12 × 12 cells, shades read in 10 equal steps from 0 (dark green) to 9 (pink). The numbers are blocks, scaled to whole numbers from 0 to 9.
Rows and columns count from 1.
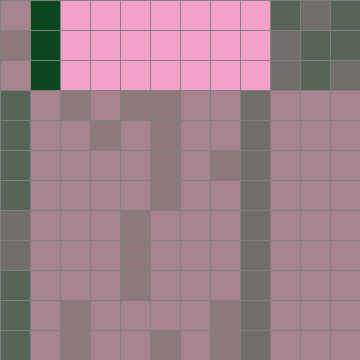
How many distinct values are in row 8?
3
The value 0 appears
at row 1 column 2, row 2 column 2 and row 3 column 2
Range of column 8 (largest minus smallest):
4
